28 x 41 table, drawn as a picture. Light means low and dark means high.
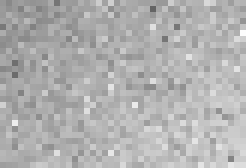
The bottom right is the ninth with the lowest average. Overall the values sit about 30% of the way up the scale. There is an overall slope up to the top left. Neither half mirrors the other.
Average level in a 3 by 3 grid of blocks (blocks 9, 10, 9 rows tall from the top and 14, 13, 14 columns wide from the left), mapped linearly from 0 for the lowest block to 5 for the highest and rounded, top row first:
5 3 2 | 4 2 1 | 3 1 0
